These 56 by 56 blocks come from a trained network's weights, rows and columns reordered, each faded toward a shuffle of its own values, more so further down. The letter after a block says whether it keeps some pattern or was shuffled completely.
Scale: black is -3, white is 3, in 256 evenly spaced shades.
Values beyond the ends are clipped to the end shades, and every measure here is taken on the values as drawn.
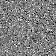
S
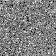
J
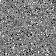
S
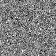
J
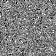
J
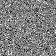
J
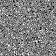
J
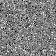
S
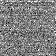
S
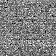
S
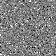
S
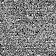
S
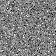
J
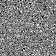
J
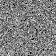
J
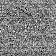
S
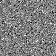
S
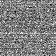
S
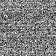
S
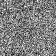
J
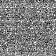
S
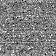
S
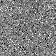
J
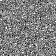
J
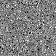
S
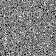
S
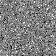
J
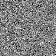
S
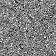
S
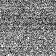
S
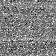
S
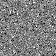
J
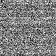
S
